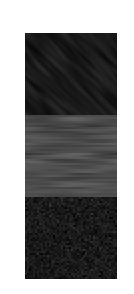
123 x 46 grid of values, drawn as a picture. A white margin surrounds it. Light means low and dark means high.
It is made of 3 by 1 panels. Panel 1,1: very high, slanting down to the right, faint in contrast. Panel 2,1: high, streaked across, faint in contrast. Panel 3,1: very high, fine-grained, faint in contrast.
